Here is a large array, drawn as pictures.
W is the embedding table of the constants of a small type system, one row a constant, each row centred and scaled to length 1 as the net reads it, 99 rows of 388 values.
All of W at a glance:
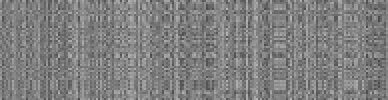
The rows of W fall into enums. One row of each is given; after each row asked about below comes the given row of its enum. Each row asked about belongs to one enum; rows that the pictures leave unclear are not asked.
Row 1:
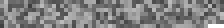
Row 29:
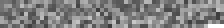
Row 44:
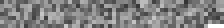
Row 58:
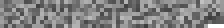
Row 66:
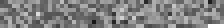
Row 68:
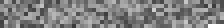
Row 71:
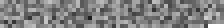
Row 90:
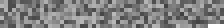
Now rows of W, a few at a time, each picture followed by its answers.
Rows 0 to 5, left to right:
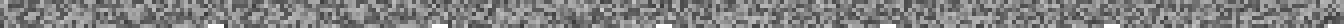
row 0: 1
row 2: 68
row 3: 90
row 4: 90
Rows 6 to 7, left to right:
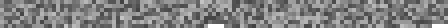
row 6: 58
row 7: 90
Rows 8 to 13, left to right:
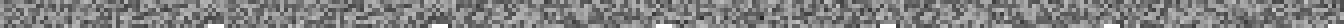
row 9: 58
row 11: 71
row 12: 1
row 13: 68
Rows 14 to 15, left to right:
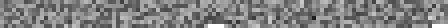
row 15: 71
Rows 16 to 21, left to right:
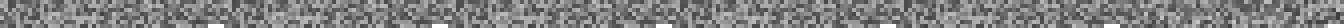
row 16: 90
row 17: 90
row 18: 90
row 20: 90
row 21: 29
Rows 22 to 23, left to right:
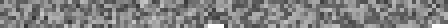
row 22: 44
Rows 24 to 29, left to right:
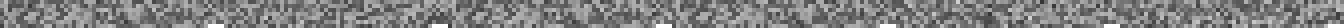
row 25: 58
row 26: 1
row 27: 1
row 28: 66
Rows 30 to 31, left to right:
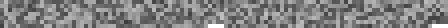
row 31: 58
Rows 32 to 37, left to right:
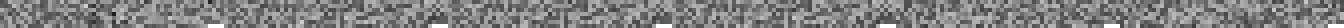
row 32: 66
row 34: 58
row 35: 58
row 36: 90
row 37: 68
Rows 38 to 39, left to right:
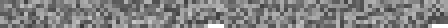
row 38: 29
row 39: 58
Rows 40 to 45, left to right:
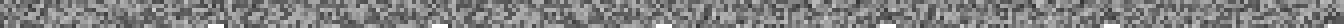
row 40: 68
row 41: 1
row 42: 1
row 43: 44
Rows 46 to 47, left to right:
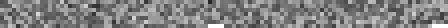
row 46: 66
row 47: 29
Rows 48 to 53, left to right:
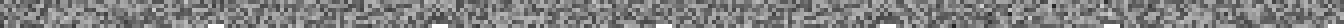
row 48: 68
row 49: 58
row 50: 90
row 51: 58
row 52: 66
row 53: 1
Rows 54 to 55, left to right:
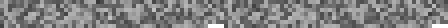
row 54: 1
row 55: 1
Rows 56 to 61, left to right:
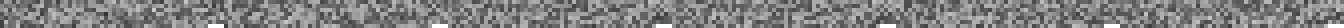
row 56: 68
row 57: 1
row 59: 58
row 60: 90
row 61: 29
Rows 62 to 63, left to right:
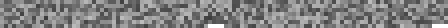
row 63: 90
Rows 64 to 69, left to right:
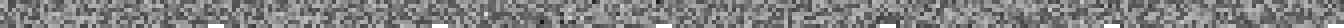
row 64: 90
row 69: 1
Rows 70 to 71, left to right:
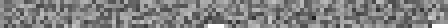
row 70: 58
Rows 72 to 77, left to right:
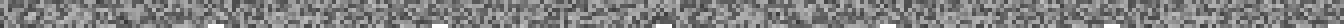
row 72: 1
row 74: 58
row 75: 1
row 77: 90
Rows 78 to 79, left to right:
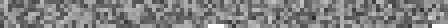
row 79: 71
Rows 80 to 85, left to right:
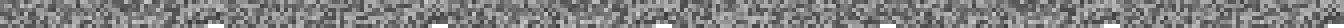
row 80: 29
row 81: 58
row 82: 29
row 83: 90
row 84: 29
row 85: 58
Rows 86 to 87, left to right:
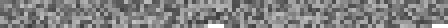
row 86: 29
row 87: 90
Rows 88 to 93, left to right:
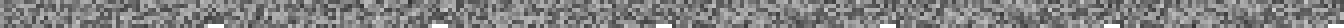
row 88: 58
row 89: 44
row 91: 68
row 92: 68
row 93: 68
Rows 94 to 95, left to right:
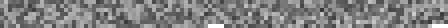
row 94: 1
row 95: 29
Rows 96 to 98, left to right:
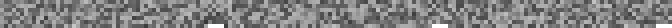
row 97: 1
